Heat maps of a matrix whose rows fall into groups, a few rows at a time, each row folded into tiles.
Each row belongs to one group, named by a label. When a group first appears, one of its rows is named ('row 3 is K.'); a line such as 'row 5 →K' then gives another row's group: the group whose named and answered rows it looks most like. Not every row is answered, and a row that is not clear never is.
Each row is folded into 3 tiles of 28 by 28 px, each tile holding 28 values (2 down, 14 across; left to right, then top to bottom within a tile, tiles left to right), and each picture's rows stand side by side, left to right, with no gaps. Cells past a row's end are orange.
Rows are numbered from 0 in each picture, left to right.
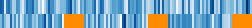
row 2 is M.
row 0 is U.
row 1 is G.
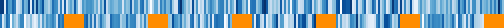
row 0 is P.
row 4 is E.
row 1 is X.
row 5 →M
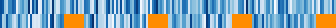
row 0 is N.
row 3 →U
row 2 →G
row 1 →P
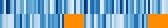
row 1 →E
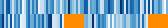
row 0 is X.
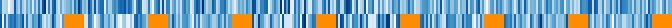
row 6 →X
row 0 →M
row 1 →G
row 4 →N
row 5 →X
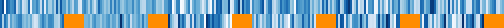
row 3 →G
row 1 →U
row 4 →N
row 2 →M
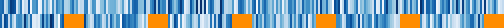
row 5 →E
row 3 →P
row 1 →M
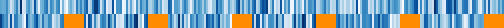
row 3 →N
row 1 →N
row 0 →X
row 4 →M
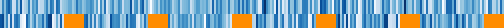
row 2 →M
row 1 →X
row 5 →U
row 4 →X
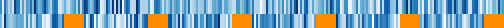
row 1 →P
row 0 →G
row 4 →M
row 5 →G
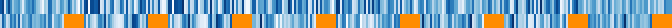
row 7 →X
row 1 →E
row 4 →P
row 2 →E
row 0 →U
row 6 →P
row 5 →U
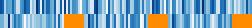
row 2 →G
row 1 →P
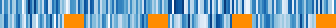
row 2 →E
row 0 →G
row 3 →E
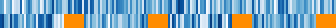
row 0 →M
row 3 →U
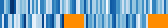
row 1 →U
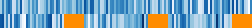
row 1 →E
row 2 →E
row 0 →X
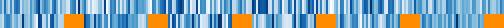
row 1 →M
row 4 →G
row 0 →G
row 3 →E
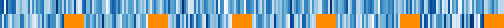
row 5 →N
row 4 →G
